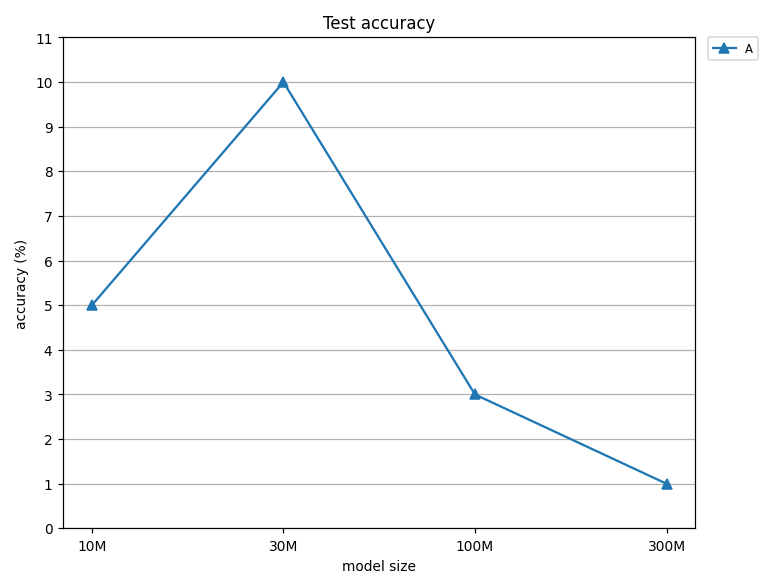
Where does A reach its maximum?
30M
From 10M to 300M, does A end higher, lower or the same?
lower
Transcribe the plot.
Title: Test accuracy
x-axis: model size, ticks 10M 30M 100M 300M
y-axis: accuracy (%), ticks 0 1 2 3 4 5 6 7 8 9 10 11
Legend: A
Values:
A: 5 10 3 1
